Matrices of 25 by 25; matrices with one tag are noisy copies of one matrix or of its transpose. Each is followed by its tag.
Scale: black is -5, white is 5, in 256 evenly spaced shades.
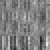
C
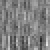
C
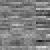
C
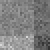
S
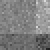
S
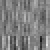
C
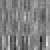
C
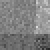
S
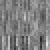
C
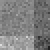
S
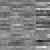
C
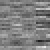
C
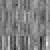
C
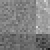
S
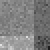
S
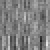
C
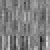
C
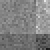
S
